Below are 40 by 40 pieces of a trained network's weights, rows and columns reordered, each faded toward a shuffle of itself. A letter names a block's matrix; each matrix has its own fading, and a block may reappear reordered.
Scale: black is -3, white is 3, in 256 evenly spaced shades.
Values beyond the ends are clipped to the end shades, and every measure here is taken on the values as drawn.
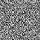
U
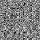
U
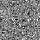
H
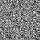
U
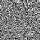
H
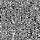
H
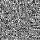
H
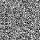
H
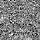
H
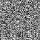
U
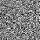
U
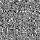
H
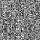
U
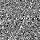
H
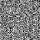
U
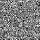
H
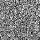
H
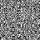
U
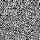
H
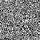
H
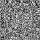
U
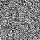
H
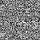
U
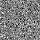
H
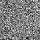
U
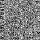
U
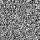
U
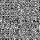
U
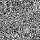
U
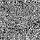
H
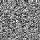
U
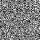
U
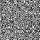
U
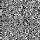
U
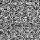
U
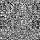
U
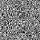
U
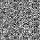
U
